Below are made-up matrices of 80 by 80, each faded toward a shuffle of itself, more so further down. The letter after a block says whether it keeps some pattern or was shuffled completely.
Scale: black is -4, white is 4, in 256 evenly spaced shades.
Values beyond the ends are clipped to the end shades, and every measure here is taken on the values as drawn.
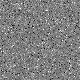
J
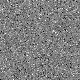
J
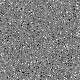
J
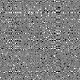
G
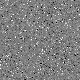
J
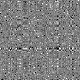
G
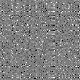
G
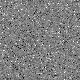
J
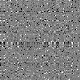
G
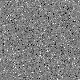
J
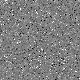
J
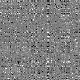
G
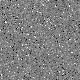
J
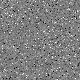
J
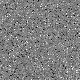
J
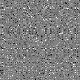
G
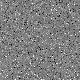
J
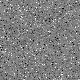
J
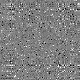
G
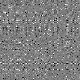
G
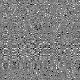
G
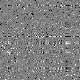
G
